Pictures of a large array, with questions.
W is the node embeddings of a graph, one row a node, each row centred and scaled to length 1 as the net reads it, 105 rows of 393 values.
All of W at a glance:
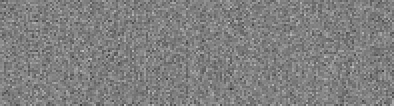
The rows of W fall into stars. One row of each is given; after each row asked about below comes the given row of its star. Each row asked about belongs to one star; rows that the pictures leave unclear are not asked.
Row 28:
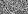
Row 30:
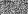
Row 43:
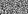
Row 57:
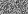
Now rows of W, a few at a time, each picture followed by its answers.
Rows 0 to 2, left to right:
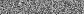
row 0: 43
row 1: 57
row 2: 30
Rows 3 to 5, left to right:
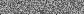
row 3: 28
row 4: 28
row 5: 43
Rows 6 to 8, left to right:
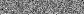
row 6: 57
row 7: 30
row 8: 28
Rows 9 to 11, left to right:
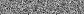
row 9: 28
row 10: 30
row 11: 57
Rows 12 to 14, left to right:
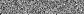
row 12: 43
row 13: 43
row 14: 30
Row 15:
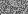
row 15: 43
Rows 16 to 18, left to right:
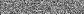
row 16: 30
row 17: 57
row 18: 28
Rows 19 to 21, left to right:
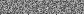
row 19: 43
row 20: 30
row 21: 30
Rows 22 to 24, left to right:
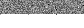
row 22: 28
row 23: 28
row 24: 43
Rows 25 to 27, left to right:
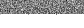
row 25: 28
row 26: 28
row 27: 30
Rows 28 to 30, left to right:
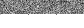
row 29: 43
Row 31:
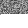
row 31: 28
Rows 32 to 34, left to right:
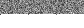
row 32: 43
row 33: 43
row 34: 57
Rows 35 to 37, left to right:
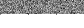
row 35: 57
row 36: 43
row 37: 30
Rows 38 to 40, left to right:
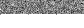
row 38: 43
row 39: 28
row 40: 30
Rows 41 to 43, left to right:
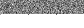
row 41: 57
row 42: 43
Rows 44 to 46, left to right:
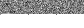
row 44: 57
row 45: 30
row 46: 43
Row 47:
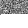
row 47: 28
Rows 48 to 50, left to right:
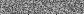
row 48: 30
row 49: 43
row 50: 30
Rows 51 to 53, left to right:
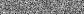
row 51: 30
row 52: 43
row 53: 28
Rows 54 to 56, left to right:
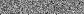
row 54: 43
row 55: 30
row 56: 57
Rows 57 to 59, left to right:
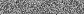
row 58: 28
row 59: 28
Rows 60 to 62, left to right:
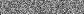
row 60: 30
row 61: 28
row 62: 57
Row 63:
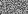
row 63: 43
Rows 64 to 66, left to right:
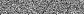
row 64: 43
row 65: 30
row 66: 57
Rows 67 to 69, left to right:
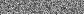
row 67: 30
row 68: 57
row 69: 30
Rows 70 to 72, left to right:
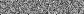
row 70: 30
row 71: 30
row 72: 43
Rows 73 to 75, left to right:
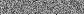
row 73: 57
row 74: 43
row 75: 43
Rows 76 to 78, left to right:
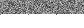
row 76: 30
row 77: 43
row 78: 43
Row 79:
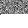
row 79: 43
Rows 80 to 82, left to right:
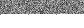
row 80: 30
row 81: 57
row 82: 57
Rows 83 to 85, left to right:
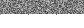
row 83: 28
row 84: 30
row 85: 28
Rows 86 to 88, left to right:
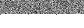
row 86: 30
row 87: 57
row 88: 30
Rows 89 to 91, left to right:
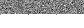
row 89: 57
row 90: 28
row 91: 57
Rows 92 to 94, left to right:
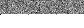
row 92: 43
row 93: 57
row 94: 57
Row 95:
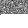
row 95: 28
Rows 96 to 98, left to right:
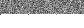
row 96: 43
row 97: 30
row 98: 57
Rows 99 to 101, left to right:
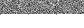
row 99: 28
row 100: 28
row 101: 57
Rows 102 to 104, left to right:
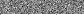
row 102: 28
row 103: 28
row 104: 43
